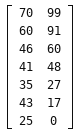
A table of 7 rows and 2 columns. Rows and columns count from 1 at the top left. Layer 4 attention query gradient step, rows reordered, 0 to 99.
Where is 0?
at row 7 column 2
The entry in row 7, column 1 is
25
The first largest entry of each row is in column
2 2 2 2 1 1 1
